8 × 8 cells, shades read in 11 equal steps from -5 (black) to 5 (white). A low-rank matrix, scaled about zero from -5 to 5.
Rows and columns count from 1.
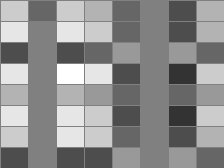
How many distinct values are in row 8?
4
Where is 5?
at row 4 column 3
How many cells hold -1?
9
